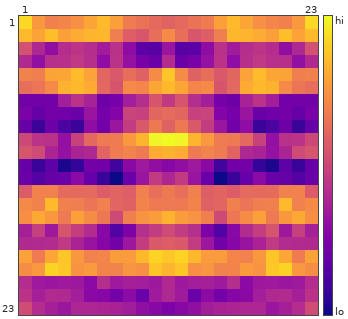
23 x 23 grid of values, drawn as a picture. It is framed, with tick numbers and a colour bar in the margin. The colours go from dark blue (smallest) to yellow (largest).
Stripes: horizontal, repeating 5 times. Slope: none. Average level on the scale: 50%. Grain: streaks across. Mirror symmetry: left to right.
